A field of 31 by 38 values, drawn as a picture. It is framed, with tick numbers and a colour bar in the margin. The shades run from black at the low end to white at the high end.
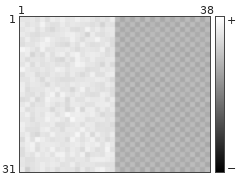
The table splits into one row of 2 panels. Panel 1,1: very high, fine-grained, faint in contrast. Panel 1,2: high, checkered, faint in contrast.
